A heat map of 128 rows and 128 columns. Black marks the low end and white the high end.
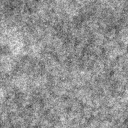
Stripes: none. Slope: none. Ninth with the highest average: middle left. Mirror symmetry: none. Grain: blotchy. Histogram: bell-shaped.
